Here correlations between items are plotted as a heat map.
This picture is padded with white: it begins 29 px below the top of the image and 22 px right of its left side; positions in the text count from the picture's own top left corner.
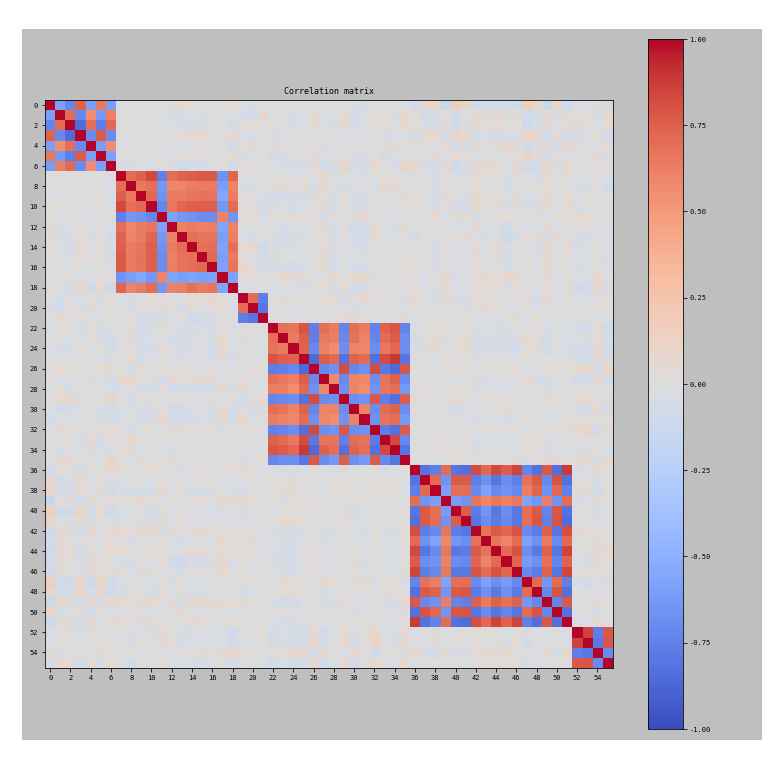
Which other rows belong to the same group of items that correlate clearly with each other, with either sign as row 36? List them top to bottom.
37, 38, 39, 40, 41, 42, 43, 44, 45, 46, 47, 48, 49, 50, 51
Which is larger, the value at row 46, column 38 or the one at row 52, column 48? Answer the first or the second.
the second
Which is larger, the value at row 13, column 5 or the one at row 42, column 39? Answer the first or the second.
the second
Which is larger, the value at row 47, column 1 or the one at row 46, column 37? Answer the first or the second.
the first
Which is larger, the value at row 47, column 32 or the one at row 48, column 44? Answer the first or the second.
the first
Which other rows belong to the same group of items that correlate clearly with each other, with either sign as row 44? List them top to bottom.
36, 37, 38, 39, 40, 41, 42, 43, 45, 46, 47, 48, 49, 50, 51
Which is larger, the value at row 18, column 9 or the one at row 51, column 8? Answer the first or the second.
the first
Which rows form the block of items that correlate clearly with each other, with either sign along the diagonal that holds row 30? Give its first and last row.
22 to 35
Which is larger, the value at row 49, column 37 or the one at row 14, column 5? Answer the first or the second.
the second
